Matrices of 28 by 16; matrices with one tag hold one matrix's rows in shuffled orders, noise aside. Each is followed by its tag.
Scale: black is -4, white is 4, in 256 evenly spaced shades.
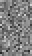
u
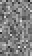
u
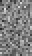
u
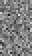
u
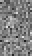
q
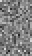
u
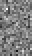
q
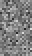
q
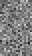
u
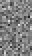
u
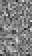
q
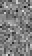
q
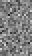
u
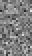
q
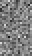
u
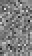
u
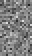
q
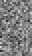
u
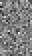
u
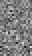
q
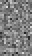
q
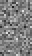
q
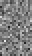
u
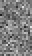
q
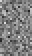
u
